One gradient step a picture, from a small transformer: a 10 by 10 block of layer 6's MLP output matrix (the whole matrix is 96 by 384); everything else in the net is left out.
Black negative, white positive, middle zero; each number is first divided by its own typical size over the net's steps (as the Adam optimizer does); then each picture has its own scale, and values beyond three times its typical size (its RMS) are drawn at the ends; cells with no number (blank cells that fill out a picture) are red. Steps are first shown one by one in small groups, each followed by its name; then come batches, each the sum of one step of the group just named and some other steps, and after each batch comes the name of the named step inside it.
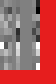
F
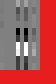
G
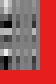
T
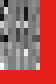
F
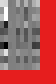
G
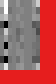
F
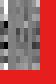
G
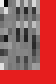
G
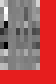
F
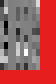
G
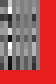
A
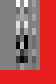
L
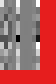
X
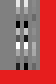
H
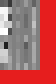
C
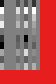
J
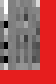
J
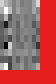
A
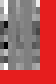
X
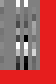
H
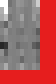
C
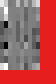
H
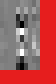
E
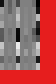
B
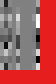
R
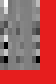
B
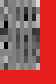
R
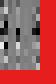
B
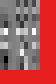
E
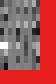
B
